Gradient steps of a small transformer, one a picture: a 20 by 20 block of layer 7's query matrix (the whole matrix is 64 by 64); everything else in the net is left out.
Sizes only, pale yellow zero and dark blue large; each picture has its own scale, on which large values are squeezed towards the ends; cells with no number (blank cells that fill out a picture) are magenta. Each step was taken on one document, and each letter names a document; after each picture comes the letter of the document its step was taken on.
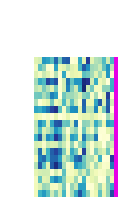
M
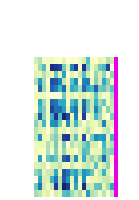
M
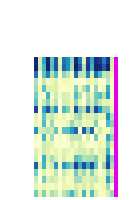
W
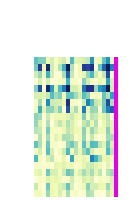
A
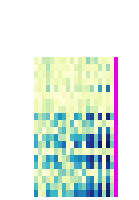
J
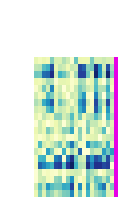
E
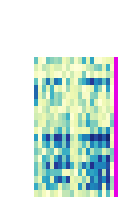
J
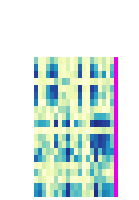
J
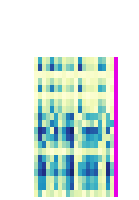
W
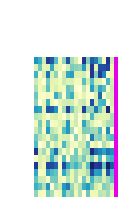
A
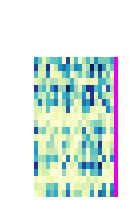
A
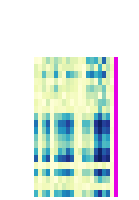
J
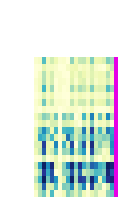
W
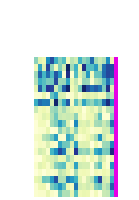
A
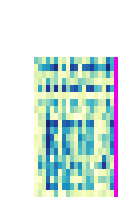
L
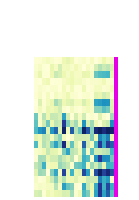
J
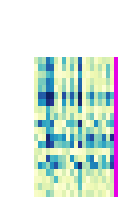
L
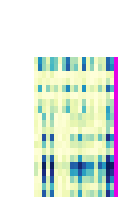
W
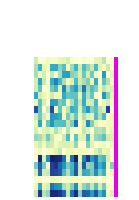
M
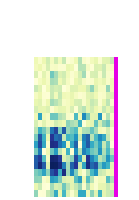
M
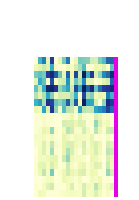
E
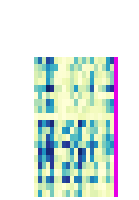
L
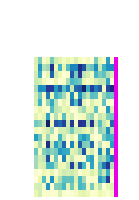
L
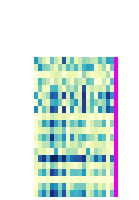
M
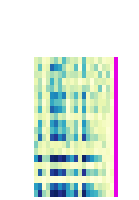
M
